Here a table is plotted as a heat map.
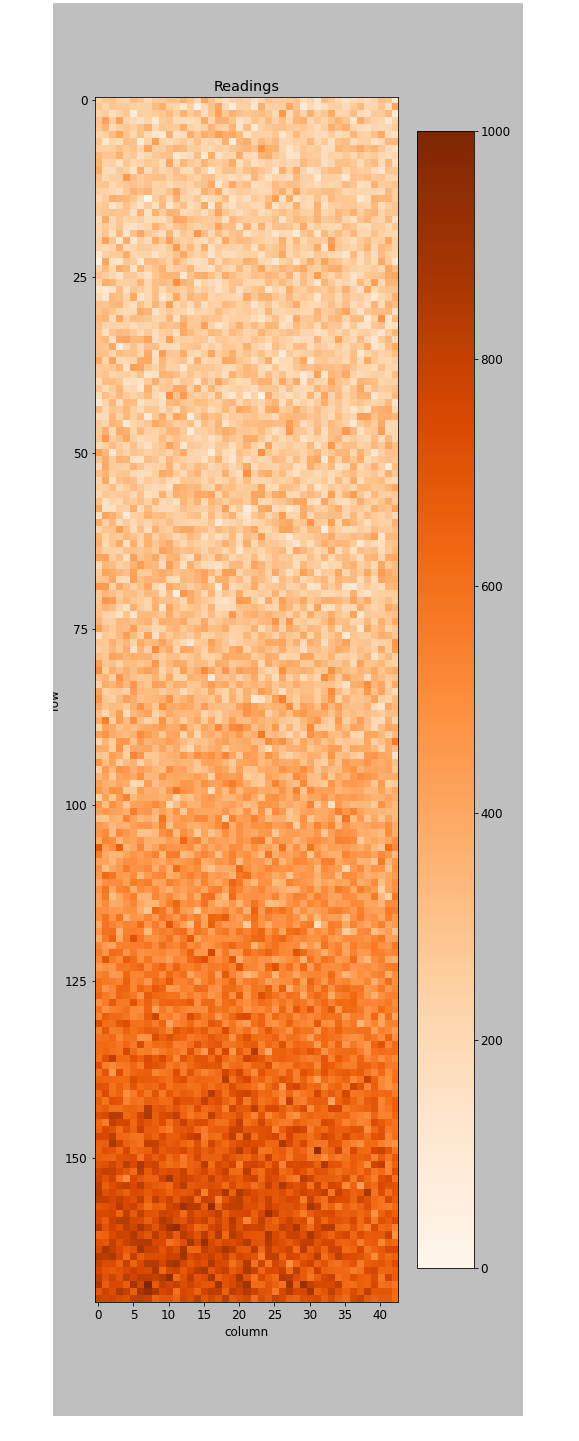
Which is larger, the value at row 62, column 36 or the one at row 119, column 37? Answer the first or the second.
the second
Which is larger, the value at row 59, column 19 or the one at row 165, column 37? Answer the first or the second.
the second
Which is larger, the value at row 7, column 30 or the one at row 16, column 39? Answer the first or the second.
the second
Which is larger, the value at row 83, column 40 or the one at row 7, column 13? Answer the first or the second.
the first
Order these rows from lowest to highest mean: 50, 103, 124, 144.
50, 103, 124, 144
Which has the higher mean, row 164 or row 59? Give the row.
164
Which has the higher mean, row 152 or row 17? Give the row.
152
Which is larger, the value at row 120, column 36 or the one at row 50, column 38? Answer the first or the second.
the first
